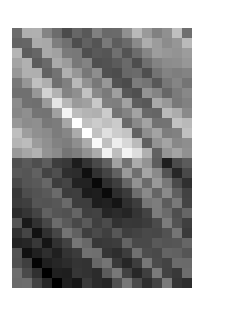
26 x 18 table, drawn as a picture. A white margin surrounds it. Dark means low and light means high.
Average level on the scale: 40%. Ninth with the lowest average: bottom left. Seam: horizontal, 50% of the way down, the top part higher.
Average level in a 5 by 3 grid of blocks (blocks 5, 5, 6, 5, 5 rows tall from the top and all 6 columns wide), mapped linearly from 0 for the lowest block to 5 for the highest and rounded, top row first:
434 / 554 / 344 / 102 / 012
